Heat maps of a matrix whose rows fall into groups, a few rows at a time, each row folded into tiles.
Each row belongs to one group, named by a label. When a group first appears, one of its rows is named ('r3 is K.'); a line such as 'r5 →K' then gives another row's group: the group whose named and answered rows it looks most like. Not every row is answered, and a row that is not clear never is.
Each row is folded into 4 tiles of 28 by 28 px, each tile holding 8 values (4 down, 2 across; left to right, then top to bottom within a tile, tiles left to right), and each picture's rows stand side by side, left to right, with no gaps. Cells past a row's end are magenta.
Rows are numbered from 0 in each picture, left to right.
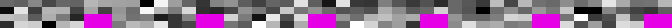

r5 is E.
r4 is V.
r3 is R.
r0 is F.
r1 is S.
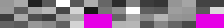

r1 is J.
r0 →S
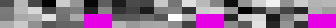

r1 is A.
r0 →J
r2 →A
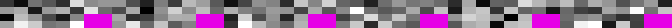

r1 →V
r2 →F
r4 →F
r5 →R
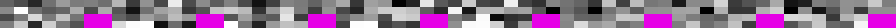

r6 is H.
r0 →J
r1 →R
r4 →S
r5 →V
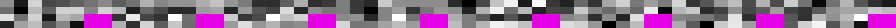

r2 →V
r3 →E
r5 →F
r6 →E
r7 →R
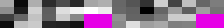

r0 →R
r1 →V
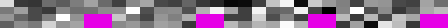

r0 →V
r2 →S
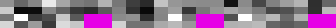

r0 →E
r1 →E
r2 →J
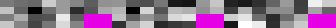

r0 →E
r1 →R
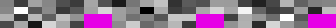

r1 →H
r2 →J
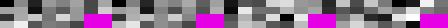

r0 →J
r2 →F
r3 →R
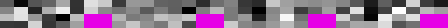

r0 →F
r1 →H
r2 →E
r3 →V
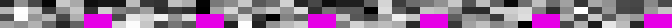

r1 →J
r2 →S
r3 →H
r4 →R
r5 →H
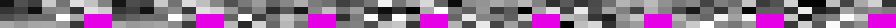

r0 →A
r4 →A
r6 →V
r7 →V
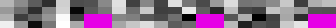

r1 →S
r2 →E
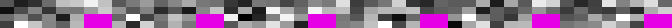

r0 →F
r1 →A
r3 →S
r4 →F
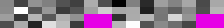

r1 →J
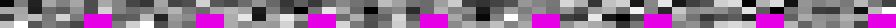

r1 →R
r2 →H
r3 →E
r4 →V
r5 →S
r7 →A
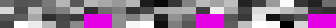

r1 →R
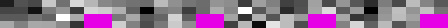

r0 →A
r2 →H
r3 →V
